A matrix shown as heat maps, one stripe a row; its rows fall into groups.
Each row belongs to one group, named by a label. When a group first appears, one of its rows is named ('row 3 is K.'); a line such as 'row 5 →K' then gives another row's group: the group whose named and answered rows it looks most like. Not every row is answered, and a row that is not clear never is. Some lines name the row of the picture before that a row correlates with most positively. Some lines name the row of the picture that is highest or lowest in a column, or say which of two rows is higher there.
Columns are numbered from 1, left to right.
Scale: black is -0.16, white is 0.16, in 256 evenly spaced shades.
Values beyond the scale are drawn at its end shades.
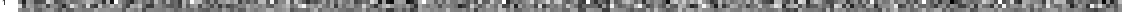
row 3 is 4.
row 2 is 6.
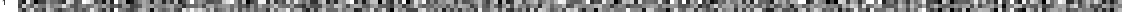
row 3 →4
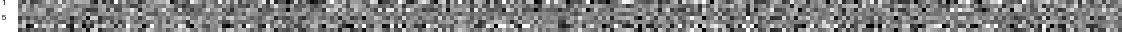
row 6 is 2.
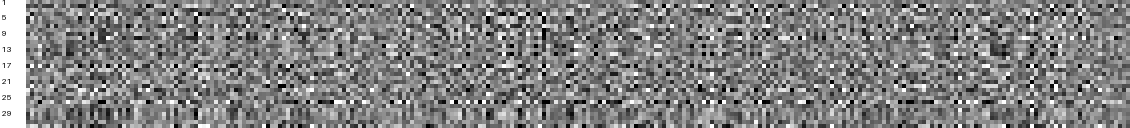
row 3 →6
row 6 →2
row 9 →2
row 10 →6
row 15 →4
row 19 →4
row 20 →2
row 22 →2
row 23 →6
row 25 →4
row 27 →4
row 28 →2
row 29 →2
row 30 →2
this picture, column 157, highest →7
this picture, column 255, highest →17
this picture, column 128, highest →26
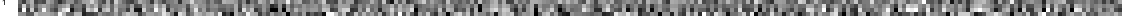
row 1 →4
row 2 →2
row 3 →2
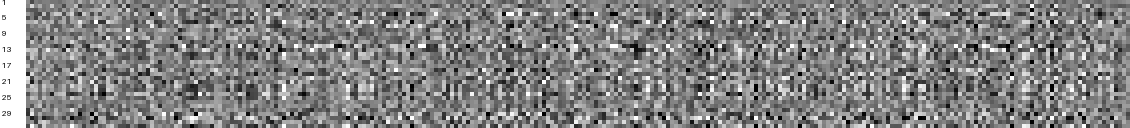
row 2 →2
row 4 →4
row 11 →6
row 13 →2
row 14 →6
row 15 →6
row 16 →4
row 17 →6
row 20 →6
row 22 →6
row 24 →2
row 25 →6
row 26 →4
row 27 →4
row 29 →2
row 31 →4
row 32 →6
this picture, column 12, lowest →30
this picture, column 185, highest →12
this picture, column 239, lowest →4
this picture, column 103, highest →4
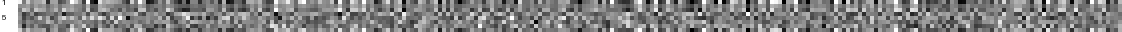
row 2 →6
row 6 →4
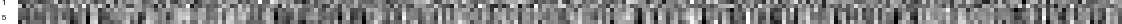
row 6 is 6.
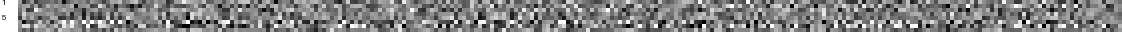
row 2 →6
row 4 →2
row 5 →2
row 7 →6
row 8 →4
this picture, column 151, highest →6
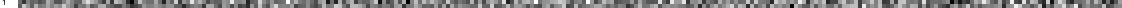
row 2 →6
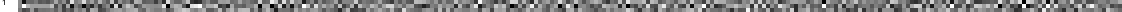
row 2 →2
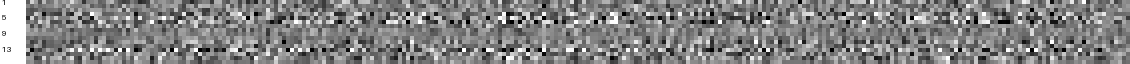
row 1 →6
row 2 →4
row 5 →2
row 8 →2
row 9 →2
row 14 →2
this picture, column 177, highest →13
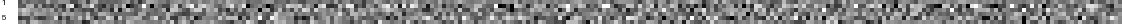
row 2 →4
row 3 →2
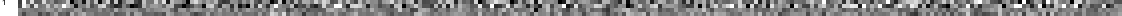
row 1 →2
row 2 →6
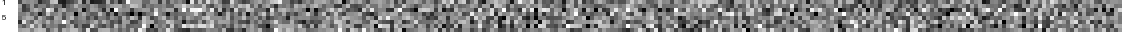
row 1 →2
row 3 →4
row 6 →6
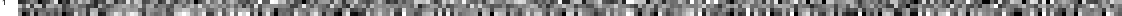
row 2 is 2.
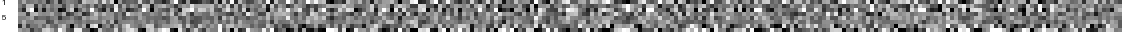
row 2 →4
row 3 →4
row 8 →4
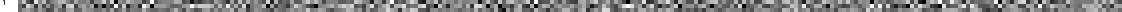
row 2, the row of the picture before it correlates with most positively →2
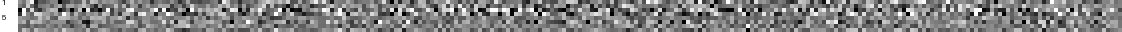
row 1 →4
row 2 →4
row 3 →2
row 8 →6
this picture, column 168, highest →6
